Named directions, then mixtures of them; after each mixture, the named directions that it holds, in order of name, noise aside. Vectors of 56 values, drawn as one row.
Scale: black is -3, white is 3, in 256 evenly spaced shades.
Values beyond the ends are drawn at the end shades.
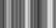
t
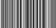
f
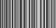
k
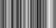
f, t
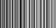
k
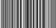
f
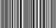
f, k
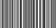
f, k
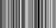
f, k, t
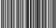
f, k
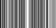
f, k, t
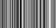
f, k, t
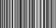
k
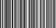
k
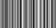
f, k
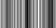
f, t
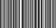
f, k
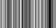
f, k, t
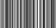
f, k, t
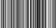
f, k, t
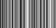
k, t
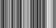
f, t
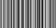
k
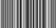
f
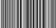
f
